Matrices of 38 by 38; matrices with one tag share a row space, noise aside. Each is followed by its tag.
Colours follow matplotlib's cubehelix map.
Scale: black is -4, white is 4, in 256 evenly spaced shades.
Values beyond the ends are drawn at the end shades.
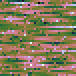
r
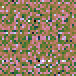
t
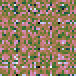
t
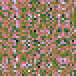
t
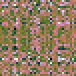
t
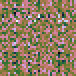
t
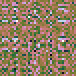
t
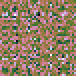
t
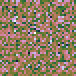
t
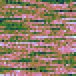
r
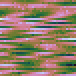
r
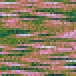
r
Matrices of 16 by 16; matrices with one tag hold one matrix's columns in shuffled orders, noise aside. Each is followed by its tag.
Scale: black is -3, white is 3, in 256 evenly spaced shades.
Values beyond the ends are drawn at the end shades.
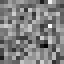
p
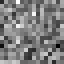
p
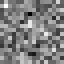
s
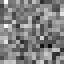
p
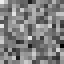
p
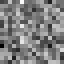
p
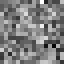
p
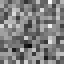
p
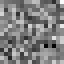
p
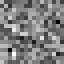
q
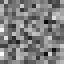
q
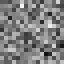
s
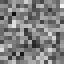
s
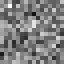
s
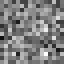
q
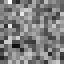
p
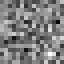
q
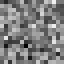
p
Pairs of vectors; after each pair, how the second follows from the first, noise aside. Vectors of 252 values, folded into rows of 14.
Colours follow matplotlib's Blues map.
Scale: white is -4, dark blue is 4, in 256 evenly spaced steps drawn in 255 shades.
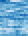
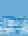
partly zeroed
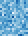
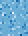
partly zeroed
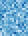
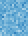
shrunk
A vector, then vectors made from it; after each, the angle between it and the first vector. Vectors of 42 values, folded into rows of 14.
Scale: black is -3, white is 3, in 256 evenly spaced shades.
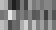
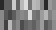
partly opposed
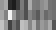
nearly parallel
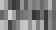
nearly parallel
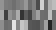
orthogonal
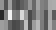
partly aligned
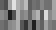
nearly opposite
